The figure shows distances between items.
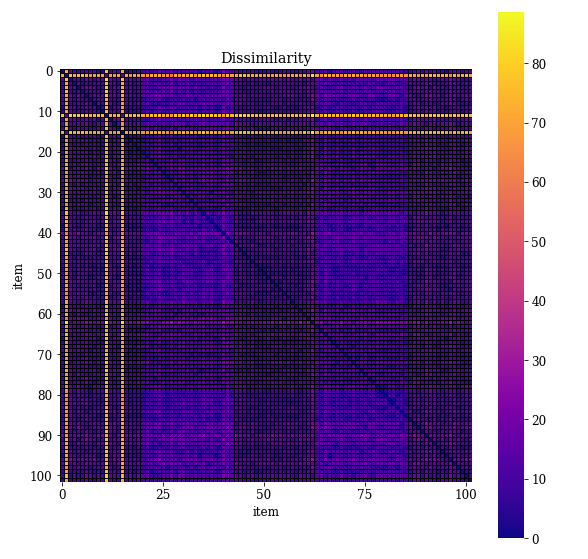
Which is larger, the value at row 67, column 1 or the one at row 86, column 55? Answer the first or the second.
the first
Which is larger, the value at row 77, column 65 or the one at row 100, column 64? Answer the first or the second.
the second
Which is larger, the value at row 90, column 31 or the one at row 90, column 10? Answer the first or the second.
the second
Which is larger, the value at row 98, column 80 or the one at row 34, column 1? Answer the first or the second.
the second
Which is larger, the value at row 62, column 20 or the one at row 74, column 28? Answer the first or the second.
the first
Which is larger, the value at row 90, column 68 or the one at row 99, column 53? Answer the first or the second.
the first
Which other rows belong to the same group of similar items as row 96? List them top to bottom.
0, 2, 3, 4, 5, 6, 7, 8, 9, 10, 12, 13, 14, 16, 17, 18, 19, 20, 21, 22, 23, 24, 25, 26, 27, 28, 29, 30, 31, 32, 33, 34, 35, 36, 37, 38, 39, 40, 41, 42, 43, 44, 45, 46, 47, 48, 49, 50, 51, 52, 53, 54, 55, 56, 57, 58, 59, 60, 61, 62, 63, 64, 65, 66, 67, 68, 69, 70, 71, 72, 73, 74, 75, 76, 77, 78, 79, 80, 81, 82, 83, 84, 85, 86, 87, 88, 89, 90, 91, 92, 93, 94, 95, 97, 98, 99, 100, 101
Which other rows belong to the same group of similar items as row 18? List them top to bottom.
0, 2, 3, 4, 5, 6, 7, 8, 9, 10, 12, 13, 14, 16, 17, 19, 20, 21, 22, 23, 24, 25, 26, 27, 28, 29, 30, 31, 32, 33, 34, 35, 36, 37, 38, 39, 40, 41, 42, 43, 44, 45, 46, 47, 48, 49, 50, 51, 52, 53, 54, 55, 56, 57, 58, 59, 60, 61, 62, 63, 64, 65, 66, 67, 68, 69, 70, 71, 72, 73, 74, 75, 76, 77, 78, 79, 80, 81, 82, 83, 84, 85, 86, 87, 88, 89, 90, 91, 92, 93, 94, 95, 96, 97, 98, 99, 100, 101
